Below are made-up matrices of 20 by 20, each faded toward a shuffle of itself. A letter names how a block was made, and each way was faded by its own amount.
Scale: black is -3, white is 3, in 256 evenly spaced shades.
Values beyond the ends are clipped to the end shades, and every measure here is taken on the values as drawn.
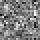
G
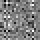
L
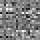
L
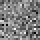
G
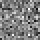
G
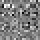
L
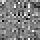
L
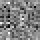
L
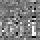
L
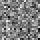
G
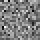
G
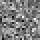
G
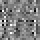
L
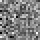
G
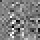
L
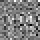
L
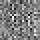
L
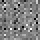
L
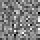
G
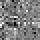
L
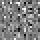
L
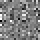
L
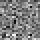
G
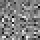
L
